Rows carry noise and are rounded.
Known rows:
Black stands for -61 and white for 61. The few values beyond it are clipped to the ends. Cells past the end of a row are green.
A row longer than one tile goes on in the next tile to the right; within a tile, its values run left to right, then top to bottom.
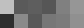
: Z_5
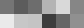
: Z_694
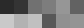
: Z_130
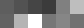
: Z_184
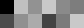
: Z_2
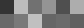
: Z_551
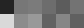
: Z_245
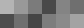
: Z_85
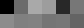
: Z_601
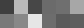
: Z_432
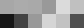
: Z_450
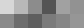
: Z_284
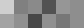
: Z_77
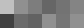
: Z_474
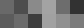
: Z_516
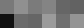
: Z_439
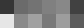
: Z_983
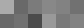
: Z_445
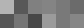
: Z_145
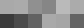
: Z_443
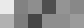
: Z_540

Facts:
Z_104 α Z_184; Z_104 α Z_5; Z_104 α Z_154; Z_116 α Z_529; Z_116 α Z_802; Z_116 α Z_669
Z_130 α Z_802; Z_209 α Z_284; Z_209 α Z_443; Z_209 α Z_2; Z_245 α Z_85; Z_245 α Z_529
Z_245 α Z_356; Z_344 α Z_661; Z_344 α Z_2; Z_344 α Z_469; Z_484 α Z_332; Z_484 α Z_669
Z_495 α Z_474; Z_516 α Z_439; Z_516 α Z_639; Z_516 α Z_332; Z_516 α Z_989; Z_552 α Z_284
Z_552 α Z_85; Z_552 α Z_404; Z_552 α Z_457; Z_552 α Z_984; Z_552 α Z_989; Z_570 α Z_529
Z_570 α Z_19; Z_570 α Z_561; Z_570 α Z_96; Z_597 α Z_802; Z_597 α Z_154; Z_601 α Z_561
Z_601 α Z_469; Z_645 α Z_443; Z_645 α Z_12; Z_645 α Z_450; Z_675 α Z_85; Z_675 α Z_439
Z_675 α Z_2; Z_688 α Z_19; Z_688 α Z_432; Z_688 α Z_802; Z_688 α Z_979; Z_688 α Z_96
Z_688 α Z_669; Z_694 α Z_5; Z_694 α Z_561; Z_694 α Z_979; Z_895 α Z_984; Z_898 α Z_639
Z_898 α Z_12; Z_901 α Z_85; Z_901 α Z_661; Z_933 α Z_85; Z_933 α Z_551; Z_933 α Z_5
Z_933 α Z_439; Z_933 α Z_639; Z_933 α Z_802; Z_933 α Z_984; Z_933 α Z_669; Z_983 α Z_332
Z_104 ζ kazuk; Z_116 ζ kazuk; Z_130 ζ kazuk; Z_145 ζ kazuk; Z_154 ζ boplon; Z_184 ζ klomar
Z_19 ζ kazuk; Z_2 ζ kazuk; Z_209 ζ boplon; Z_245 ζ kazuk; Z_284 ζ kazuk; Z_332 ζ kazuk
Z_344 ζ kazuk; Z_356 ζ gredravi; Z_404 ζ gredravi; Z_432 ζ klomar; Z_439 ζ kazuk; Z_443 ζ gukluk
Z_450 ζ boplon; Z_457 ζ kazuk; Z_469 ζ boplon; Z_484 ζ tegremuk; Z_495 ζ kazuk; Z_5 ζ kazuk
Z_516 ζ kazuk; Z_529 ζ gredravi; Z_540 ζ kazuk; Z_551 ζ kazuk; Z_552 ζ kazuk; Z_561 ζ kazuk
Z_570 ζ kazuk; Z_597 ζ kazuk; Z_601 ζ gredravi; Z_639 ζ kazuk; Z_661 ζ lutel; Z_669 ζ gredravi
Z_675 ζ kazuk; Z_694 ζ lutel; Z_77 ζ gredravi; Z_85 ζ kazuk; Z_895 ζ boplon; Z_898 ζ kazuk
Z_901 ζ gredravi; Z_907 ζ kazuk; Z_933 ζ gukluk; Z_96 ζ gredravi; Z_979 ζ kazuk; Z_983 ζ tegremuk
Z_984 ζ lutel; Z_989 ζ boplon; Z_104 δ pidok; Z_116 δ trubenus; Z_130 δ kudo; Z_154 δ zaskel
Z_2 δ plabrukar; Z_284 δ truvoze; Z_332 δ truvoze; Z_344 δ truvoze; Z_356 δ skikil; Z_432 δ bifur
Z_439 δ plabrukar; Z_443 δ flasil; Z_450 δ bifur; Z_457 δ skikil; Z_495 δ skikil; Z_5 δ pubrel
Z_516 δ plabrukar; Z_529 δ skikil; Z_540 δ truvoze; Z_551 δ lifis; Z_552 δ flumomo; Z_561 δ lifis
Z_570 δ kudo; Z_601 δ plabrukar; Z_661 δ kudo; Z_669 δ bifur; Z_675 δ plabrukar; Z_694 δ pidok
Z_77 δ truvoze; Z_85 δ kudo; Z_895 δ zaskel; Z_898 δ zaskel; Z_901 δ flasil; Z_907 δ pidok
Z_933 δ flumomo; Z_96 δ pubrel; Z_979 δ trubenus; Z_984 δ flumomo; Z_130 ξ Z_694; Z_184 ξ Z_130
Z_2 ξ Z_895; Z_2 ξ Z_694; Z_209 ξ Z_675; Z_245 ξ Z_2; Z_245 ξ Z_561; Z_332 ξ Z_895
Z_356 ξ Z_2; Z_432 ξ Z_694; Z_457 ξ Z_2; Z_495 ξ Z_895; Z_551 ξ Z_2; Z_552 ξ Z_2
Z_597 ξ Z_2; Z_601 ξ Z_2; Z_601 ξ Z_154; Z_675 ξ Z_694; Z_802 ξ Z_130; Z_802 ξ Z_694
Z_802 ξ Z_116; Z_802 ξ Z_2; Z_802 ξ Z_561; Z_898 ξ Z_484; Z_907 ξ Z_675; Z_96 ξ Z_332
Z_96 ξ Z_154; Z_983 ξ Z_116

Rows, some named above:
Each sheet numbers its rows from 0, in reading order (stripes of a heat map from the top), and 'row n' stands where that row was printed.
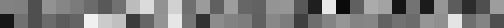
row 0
Z_529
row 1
Z_694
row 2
Z_344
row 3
Z_96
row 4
Z_601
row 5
Z_802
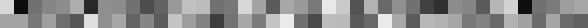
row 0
Z_104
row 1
Z_245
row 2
Z_332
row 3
Z_154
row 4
Z_898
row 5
Z_597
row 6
Z_104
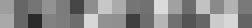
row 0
Z_901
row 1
Z_332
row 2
Z_645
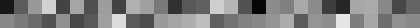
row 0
Z_495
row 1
Z_561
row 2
Z_116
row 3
Z_675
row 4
Z_552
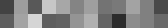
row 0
Z_561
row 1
Z_901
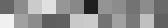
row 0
Z_895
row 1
Z_209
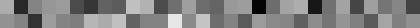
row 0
Z_484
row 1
Z_116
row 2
Z_907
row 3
Z_601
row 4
Z_933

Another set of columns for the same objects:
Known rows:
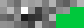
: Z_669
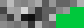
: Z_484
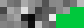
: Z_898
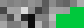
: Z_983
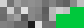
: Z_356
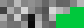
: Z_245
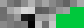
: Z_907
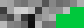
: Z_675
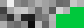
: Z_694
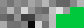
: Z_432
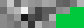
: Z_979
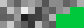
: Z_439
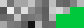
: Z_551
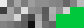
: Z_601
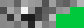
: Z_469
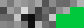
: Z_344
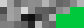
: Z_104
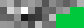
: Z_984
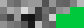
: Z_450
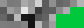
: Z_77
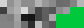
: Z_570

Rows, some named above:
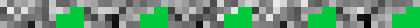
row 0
Z_551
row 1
Z_675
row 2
Z_895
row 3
Z_96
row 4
Z_209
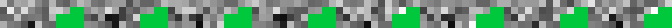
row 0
Z_551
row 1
Z_450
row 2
Z_130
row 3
Z_104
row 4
Z_2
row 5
Z_184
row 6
Z_332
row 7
Z_495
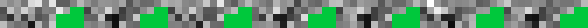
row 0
Z_561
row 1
Z_344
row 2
Z_154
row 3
Z_284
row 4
Z_901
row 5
Z_116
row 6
Z_516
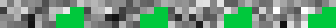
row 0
Z_552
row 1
Z_933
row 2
Z_561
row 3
Z_802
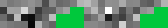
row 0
Z_645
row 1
Z_529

